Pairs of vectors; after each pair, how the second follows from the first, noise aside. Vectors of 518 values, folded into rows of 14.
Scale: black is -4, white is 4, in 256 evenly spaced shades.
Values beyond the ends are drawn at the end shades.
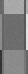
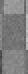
shrunk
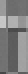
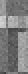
copied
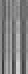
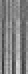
copied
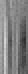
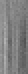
shrunk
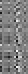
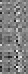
copied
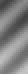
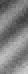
copied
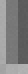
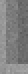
shrunk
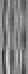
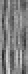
copied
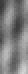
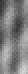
copied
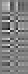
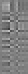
shrunk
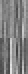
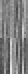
copied
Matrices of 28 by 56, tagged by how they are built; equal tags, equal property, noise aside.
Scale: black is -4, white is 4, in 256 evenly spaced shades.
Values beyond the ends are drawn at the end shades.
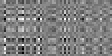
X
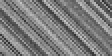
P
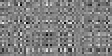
X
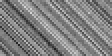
P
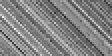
P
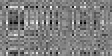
X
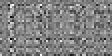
X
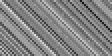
P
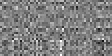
X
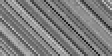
P
